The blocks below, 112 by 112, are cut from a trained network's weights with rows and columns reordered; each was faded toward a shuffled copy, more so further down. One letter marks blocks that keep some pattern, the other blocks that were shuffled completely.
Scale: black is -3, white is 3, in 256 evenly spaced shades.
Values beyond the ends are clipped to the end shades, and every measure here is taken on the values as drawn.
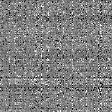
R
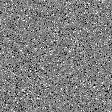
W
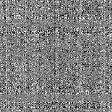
R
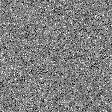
W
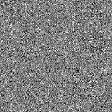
R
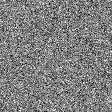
W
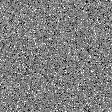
W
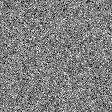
W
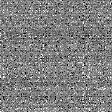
R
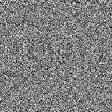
R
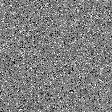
W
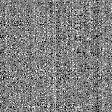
R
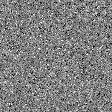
W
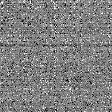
R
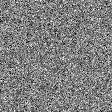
W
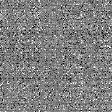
R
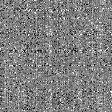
R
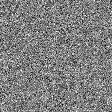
W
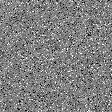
W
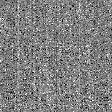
R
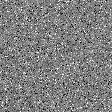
W
